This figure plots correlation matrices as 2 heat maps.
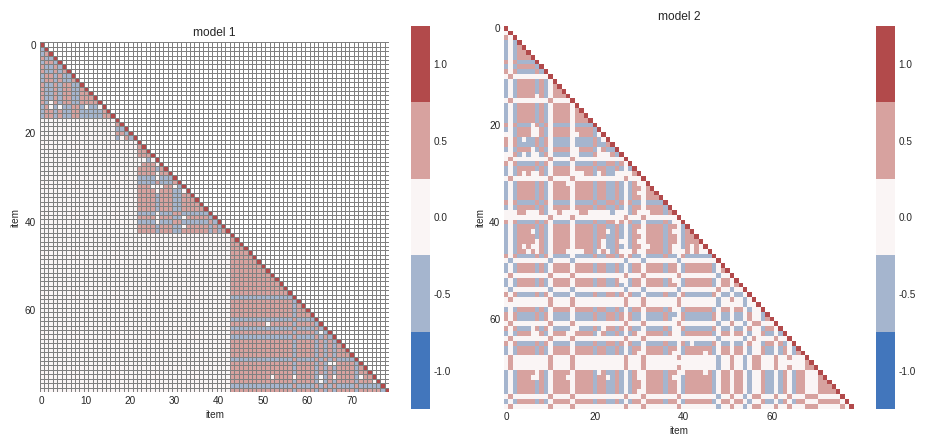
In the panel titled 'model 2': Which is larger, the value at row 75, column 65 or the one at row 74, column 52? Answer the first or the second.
the second
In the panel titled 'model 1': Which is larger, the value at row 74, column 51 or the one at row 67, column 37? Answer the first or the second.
the first
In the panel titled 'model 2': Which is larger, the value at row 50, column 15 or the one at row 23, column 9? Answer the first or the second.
the second
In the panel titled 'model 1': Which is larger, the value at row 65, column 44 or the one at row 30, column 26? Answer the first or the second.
the first
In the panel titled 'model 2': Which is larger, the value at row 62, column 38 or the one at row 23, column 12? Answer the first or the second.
the first
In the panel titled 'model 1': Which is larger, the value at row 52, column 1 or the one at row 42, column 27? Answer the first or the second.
the second
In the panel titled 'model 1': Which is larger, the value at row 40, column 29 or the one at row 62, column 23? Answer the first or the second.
the second
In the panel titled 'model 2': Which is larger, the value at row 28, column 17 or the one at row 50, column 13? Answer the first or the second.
the second
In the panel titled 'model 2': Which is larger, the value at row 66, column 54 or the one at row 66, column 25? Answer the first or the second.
the second
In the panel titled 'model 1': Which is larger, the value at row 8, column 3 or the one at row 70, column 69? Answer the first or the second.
the second
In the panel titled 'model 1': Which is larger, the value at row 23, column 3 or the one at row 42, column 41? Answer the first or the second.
the second
